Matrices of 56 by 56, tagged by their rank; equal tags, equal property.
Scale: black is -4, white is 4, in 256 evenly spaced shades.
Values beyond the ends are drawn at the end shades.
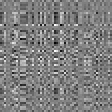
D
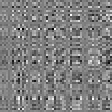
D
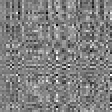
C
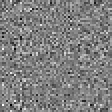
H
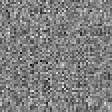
H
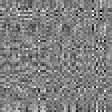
C
